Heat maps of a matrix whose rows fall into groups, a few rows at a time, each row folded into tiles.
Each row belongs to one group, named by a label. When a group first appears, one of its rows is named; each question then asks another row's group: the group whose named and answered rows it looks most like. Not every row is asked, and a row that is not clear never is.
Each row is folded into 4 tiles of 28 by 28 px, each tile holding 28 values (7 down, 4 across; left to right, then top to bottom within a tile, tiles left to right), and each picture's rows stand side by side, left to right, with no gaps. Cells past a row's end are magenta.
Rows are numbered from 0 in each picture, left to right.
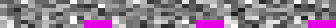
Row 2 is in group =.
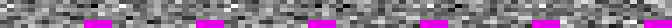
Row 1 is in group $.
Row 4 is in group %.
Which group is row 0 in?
$
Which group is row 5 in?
=
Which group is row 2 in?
$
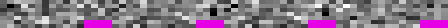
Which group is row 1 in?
%
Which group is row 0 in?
%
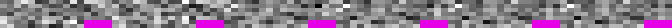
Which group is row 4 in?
$
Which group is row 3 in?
$
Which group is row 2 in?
$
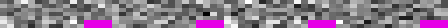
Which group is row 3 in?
=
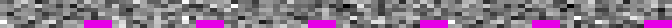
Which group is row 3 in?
%
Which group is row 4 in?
=
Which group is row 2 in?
$
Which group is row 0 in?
=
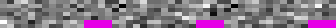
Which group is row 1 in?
%
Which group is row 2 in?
%
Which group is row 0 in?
=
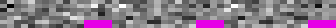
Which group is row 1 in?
$
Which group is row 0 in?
%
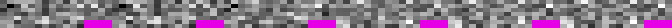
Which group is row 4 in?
=
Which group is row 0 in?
%
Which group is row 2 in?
%
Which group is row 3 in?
=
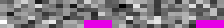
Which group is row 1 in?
%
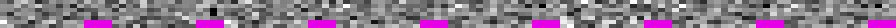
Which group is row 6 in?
$
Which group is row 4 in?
$
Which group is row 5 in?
=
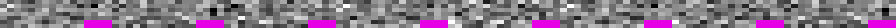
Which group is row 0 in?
$
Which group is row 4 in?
=
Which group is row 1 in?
%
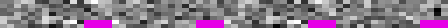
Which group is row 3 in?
%
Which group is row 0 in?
=
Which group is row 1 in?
=
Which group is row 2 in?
=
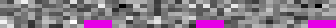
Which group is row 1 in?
%
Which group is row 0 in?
=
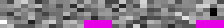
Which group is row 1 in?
%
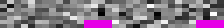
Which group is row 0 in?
%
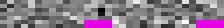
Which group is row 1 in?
=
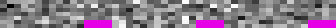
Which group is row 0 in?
%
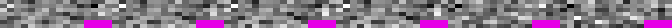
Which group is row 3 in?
$
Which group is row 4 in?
%
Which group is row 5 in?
%
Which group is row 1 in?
$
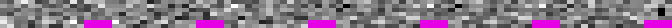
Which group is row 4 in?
%
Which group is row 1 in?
=
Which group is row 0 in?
=
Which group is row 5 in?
%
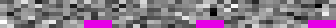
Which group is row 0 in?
=
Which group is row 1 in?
%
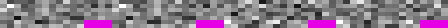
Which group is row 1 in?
$
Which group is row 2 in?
=
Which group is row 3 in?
=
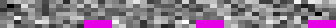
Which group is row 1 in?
=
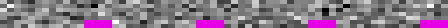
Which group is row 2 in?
%
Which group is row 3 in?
%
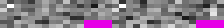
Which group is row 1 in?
$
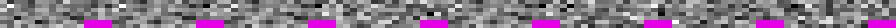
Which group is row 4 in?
$
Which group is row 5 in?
%
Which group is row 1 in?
$
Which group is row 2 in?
$
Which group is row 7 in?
%
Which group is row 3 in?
=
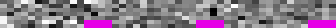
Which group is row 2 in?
$
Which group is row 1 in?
%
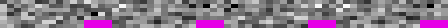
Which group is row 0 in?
=
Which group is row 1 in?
$
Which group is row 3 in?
$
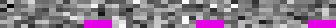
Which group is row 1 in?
=
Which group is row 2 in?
$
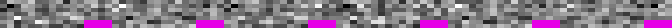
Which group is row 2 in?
%
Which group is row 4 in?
$
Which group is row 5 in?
$
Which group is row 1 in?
$
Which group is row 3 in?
%
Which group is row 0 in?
%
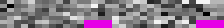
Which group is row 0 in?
%
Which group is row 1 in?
=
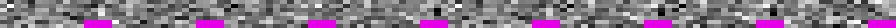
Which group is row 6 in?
%
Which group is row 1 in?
=
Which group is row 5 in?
%
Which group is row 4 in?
$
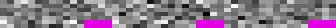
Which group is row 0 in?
=
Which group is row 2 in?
$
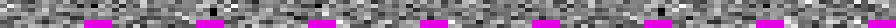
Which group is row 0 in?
$
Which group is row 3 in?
=
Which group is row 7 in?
=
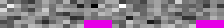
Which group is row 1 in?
$
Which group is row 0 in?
$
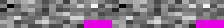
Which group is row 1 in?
%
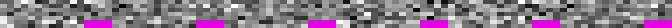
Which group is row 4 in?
=
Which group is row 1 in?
%
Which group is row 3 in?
=
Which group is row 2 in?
$
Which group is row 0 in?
=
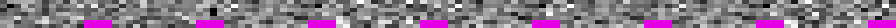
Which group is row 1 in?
%
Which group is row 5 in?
$
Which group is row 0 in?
%
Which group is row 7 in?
=
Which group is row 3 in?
=
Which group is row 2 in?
$
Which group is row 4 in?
$
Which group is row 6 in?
$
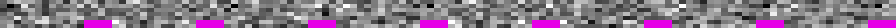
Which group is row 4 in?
=
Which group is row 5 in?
=
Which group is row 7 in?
$
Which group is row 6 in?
$
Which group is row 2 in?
%
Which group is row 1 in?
=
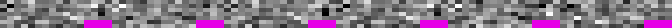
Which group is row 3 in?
%
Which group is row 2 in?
%
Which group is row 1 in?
$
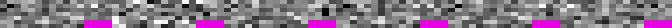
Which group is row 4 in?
%
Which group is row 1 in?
=
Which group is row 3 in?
%
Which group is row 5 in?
$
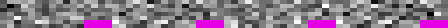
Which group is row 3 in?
=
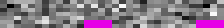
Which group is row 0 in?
%
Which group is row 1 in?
$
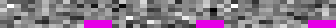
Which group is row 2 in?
$
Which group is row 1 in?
%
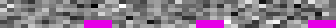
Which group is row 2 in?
=
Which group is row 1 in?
$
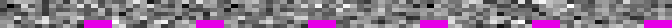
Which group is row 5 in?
$
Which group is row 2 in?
%
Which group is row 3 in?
$
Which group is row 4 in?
=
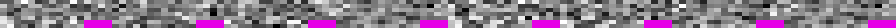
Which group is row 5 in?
=
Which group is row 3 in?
$
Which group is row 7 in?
$
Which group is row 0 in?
=
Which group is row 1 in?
%
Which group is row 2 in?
=
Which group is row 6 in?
$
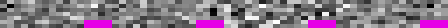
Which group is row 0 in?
%
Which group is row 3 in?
$
